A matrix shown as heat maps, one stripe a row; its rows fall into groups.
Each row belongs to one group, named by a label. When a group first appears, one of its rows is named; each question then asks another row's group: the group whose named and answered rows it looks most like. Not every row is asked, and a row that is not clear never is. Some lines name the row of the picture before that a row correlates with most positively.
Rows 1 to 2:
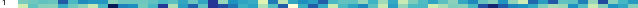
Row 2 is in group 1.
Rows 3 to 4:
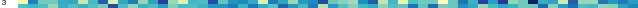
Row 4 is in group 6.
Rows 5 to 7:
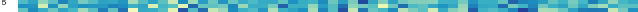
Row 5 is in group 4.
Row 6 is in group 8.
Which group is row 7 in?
4
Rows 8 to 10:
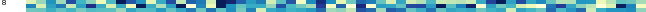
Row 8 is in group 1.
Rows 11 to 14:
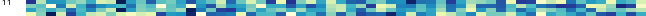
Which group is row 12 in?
8
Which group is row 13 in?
1
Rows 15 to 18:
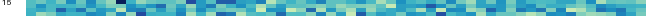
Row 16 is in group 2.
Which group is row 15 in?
1
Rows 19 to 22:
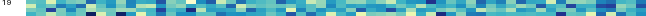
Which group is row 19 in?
2
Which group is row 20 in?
4
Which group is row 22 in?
6
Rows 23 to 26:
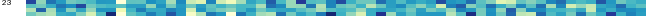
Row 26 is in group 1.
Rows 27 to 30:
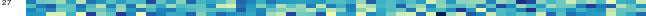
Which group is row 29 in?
2
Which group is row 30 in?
6
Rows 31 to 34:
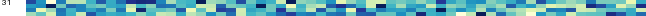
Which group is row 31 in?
8
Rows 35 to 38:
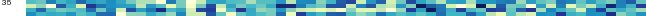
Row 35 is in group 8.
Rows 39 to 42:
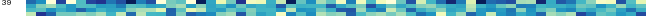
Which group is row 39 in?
8
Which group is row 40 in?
4
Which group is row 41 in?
8
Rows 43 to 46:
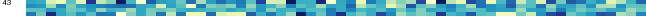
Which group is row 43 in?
6
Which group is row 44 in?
8
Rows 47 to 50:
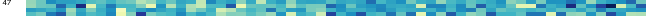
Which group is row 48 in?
4
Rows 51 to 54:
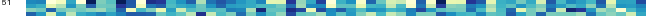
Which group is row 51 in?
6
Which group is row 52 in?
6
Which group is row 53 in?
6
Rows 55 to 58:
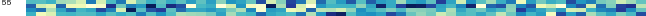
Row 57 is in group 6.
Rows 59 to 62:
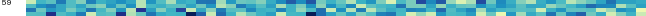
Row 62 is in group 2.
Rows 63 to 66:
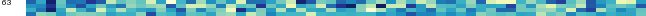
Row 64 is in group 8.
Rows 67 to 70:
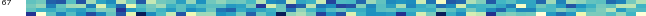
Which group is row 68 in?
6
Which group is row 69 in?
1
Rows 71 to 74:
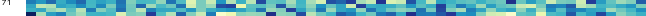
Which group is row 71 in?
8
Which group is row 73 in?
6
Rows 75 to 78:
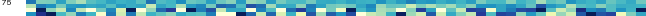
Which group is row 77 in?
4
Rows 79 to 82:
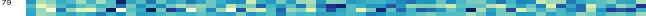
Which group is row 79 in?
1
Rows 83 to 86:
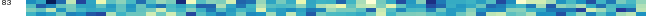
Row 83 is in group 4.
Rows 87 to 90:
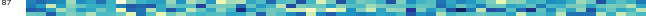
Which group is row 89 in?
2
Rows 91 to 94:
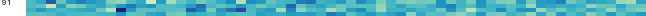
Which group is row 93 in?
1
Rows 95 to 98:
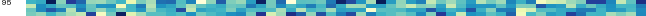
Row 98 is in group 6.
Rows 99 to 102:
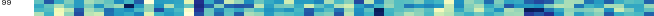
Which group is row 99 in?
4
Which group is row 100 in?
1
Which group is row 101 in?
4
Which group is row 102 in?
4
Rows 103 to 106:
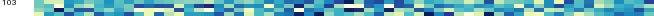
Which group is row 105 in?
8
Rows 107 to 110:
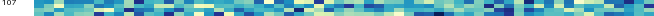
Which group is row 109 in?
1
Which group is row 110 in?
2
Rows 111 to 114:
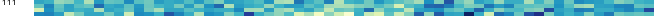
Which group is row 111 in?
6
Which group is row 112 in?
2
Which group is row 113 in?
4
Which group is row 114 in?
2
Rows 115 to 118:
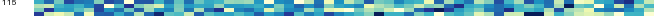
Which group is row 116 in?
6
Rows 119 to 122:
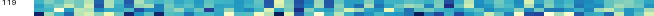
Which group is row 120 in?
6
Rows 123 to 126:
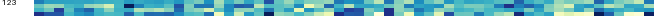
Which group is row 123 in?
8
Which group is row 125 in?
8
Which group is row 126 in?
8
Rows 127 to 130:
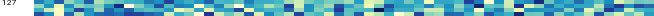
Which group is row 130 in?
8
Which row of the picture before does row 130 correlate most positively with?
123
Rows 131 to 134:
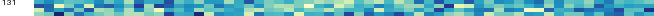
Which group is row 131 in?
2
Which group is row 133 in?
4
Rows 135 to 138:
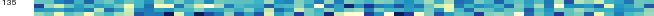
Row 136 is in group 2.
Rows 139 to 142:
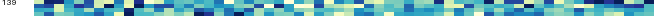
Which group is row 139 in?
4
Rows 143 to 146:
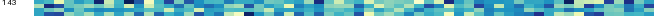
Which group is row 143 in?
6
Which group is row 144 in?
4
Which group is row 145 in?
8
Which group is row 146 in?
4
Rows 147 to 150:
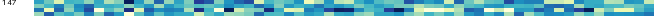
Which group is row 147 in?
1
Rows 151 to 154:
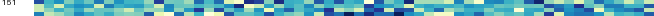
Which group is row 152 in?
4
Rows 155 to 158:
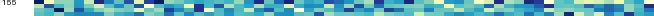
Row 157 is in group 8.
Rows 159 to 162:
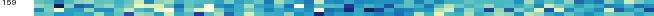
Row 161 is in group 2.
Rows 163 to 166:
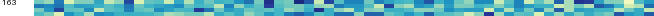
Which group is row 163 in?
6
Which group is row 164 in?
8
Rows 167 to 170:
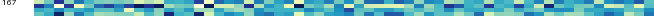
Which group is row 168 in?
8
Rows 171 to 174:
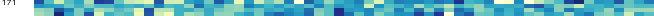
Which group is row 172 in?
4
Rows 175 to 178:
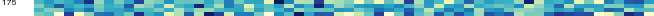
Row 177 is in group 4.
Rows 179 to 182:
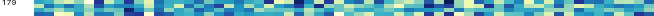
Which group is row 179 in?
6
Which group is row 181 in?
1
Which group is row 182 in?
6
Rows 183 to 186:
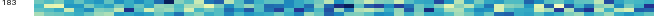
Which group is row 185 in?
6
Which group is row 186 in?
1
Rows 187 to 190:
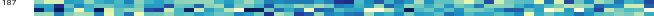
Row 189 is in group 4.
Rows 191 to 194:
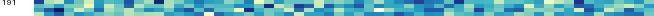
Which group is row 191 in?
1
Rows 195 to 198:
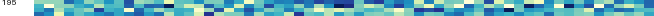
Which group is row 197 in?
2
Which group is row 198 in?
8
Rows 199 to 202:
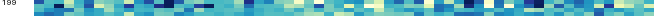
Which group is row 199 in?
2
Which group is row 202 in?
2
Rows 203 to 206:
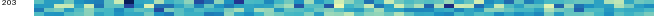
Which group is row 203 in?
1
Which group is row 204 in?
6
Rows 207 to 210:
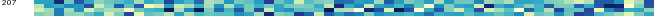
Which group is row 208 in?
4
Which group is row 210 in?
6
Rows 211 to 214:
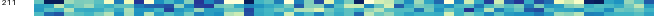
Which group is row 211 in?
4
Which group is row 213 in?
2
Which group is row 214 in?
4
